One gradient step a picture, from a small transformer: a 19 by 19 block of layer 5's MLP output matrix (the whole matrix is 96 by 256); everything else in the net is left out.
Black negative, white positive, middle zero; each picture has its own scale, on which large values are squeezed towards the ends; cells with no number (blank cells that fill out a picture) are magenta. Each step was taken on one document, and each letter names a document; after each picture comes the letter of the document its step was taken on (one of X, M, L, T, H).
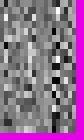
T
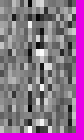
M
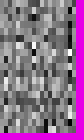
T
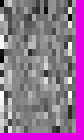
T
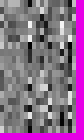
M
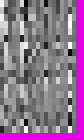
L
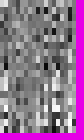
T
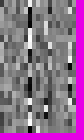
M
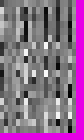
L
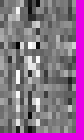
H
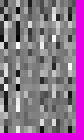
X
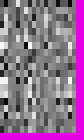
X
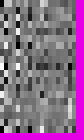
X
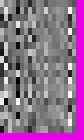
X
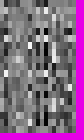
T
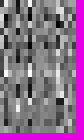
X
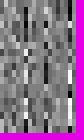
L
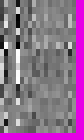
X
